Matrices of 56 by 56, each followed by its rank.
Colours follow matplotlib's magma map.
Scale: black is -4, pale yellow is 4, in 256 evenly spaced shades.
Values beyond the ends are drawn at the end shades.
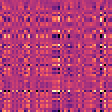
two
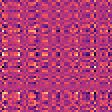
two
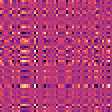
two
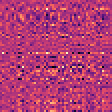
five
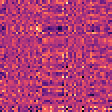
five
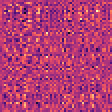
five
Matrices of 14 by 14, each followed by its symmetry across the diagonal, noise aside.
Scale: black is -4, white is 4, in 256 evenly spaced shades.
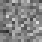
neither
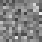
neither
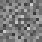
symmetric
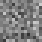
antisymmetric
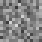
neither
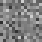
antisymmetric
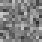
neither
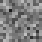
symmetric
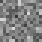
symmetric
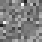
symmetric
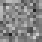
symmetric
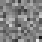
antisymmetric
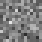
neither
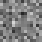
antisymmetric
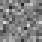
antisymmetric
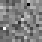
antisymmetric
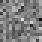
neither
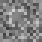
symmetric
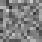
antisymmetric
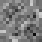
symmetric
